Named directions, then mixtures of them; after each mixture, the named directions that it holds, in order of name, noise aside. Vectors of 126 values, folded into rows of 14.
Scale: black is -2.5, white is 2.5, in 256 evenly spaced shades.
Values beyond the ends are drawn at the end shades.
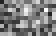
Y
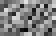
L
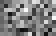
L, Y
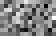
L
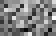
L, Y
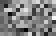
L, Y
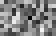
L, Y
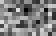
Y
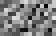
L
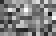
L, Y
